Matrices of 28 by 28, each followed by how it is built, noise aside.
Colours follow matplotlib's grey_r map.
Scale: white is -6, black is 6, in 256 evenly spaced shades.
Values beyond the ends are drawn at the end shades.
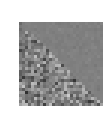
lower triangular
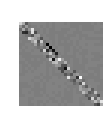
banded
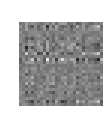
low rank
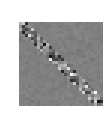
banded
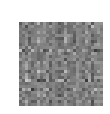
low rank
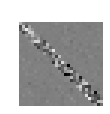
banded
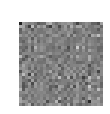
low rank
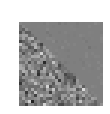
lower triangular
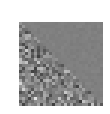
lower triangular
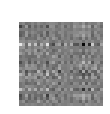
low rank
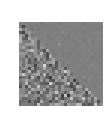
lower triangular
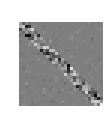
banded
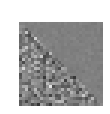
lower triangular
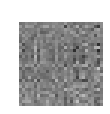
low rank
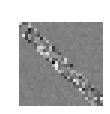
banded
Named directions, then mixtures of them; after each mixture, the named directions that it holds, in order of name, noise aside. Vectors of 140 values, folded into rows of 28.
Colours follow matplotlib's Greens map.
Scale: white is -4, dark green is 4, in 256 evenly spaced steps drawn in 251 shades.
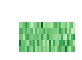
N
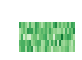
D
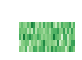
D, N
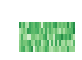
D, N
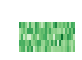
D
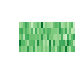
N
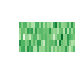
D, N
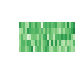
D, N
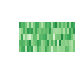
D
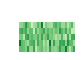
N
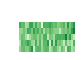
D, N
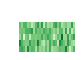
D, N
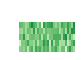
N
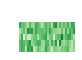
D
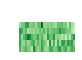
D, N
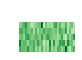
N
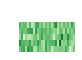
D, N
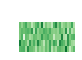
D, N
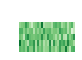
N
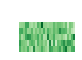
D, N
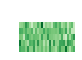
N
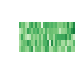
D, N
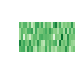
D, N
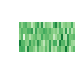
D, N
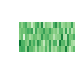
D, N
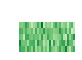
N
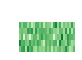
D, N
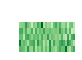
N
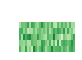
D
